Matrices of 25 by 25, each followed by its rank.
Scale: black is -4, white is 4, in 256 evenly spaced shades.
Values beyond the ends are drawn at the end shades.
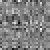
three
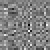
three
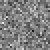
full rank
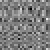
three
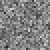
full rank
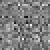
five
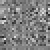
five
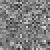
five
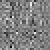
five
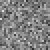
full rank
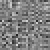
five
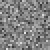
full rank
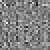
five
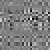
three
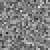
full rank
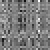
three
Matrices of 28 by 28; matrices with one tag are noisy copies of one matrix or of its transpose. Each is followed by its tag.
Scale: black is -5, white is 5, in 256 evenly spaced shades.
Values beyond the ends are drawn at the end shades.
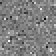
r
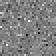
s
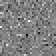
s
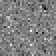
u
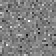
s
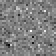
u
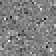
r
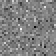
s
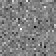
s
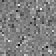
r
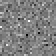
s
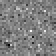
u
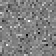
s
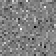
s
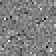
r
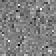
r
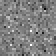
u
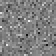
s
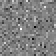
s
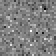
u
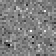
u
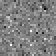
u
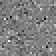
r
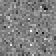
u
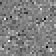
r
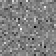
s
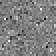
r
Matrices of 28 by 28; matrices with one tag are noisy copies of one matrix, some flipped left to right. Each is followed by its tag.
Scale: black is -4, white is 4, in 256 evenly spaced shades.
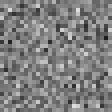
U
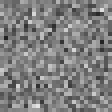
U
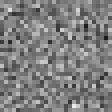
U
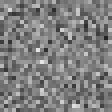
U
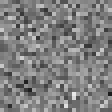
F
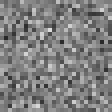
U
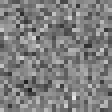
F
